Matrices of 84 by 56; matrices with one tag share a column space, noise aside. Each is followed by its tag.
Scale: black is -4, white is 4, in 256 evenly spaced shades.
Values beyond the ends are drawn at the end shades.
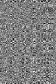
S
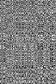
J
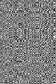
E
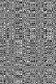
E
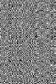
E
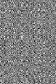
E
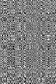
J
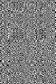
E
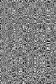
S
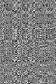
E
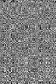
S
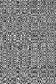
J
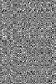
E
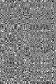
S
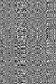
E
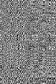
J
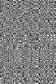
J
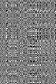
E
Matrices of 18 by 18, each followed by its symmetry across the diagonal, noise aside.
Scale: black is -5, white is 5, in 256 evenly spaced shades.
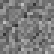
symmetric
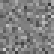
antisymmetric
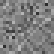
symmetric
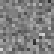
antisymmetric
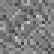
symmetric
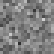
antisymmetric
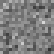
symmetric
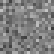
antisymmetric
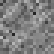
symmetric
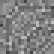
symmetric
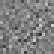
antisymmetric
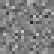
antisymmetric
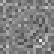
symmetric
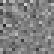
antisymmetric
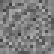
symmetric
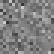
antisymmetric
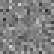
antisymmetric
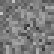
symmetric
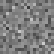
symmetric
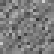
symmetric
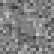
antisymmetric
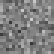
antisymmetric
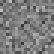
symmetric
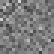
symmetric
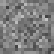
symmetric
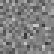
antisymmetric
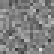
antisymmetric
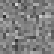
antisymmetric
